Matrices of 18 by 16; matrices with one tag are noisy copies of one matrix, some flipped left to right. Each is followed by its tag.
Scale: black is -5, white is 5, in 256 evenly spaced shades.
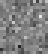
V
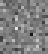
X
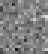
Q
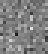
X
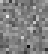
V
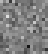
V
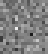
X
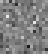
V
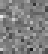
Q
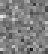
Q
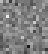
V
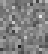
V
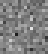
X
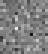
X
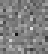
X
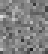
Q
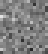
Q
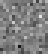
V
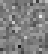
V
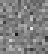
X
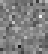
V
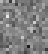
V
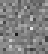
X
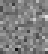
Q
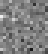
Q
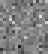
V
